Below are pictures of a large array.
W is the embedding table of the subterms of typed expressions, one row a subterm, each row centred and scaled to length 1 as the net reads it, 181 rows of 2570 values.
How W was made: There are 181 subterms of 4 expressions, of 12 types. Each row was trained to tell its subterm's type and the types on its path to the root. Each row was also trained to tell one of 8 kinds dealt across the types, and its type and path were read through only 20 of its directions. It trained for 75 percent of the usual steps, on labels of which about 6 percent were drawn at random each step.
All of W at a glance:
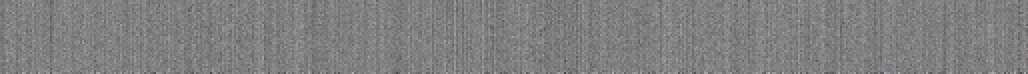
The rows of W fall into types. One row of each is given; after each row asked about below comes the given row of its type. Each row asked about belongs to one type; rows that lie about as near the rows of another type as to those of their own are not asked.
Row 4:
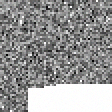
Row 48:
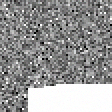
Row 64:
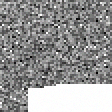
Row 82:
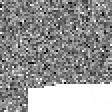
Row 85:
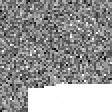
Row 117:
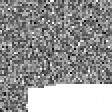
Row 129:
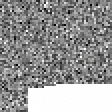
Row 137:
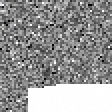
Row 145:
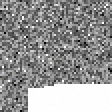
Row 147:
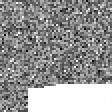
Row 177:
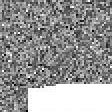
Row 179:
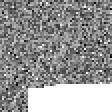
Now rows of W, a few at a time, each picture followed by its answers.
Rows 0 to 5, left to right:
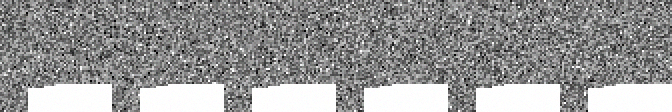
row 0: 145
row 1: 64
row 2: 137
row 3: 85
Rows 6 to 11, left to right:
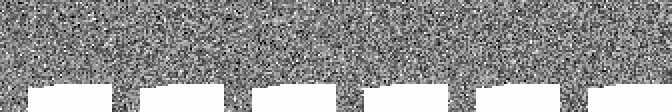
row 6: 145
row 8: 85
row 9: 145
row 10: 177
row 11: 85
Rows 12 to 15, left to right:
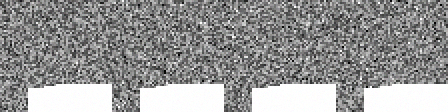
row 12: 177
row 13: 147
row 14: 177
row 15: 85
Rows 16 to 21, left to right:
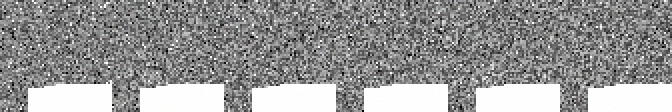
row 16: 82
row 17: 147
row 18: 137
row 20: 137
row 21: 177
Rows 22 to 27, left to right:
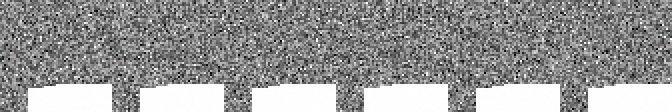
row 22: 4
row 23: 82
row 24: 137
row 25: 48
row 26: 64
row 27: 145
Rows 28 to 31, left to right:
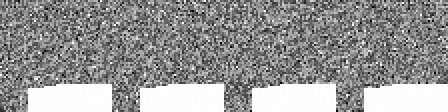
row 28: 137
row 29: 147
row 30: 179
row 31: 85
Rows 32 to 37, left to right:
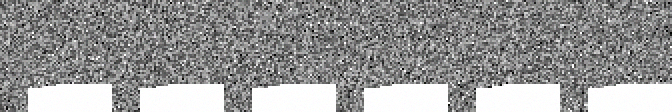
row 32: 137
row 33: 147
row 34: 4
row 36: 117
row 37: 137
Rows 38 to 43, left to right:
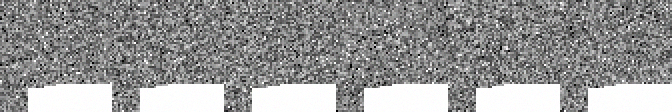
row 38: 117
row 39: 117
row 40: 82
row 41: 4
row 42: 82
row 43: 145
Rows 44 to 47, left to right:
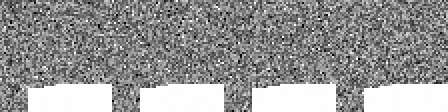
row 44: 177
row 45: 85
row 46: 145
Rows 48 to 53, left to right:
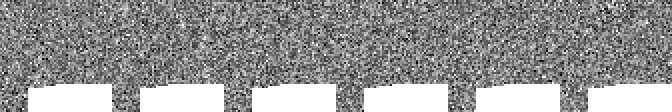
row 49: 48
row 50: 177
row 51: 137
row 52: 129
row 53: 177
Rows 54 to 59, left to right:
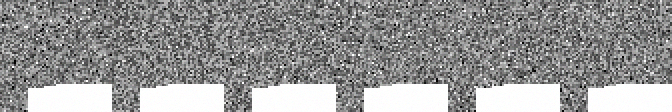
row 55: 129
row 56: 177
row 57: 129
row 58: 4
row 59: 129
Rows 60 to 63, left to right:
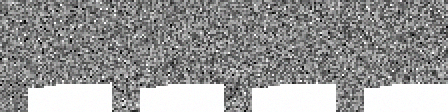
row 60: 4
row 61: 147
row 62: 179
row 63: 145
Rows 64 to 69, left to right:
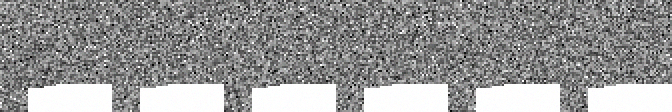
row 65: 48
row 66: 4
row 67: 48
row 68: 64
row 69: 129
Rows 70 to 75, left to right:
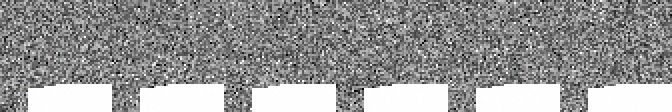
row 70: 177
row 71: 117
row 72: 82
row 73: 48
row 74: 147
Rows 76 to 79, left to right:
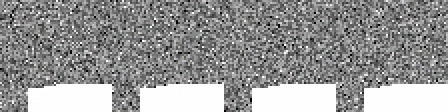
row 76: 64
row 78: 4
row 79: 82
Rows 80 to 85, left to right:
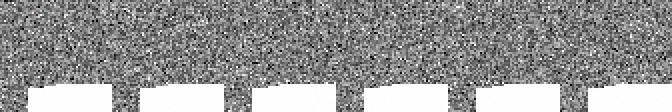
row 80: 117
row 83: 129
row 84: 48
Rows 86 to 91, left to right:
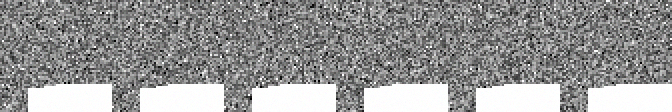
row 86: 179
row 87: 64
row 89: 82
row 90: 48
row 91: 137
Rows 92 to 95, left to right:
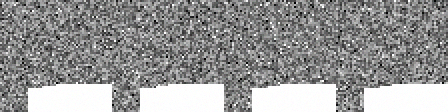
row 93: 137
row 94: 147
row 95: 147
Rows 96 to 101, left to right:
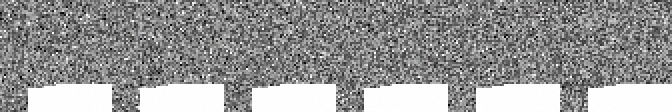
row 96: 145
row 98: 48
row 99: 177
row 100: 48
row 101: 129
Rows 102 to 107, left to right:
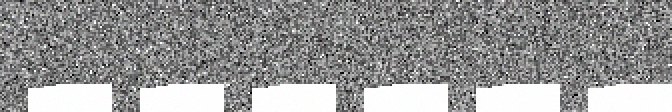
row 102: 4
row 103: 48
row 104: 82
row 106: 129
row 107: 179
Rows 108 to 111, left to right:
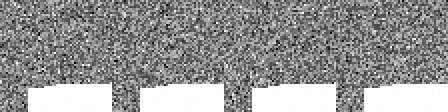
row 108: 147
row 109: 85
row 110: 4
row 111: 117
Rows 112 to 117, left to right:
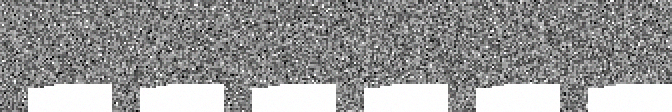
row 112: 147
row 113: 129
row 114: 147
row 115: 177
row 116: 147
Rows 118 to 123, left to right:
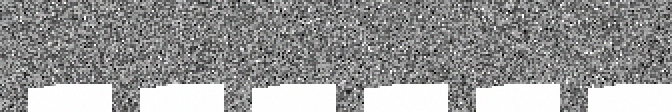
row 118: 82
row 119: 117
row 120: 137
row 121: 179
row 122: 137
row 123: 82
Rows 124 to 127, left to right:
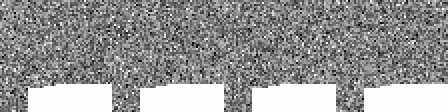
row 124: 82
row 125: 145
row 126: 145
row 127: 137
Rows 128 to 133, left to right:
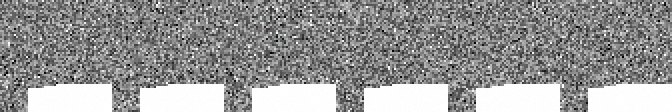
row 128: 117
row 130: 177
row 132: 179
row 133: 48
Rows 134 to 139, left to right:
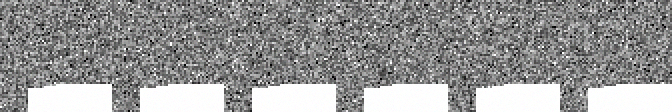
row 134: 82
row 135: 4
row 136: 48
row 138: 129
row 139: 64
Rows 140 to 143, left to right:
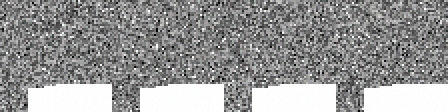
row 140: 177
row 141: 4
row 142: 85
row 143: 137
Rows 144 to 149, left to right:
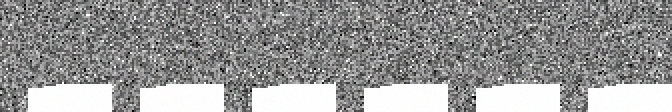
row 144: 4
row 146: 129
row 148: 147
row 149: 48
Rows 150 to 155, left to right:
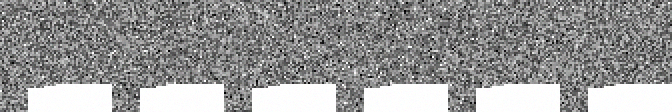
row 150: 177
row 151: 82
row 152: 64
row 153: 82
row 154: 145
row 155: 147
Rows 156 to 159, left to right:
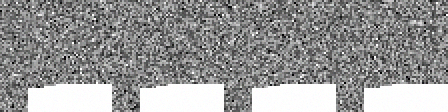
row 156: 117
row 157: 177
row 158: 137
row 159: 129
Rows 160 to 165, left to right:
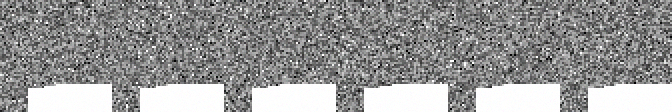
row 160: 82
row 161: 129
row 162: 85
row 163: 147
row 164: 179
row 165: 177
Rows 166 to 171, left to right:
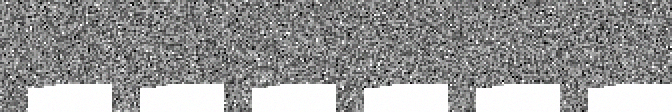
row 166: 145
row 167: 179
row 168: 147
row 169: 117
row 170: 129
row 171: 177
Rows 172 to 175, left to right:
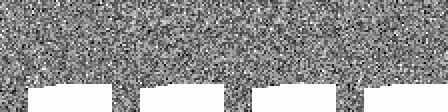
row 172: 48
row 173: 85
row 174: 145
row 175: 82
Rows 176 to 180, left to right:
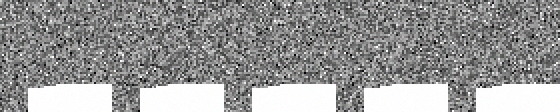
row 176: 137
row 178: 137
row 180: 48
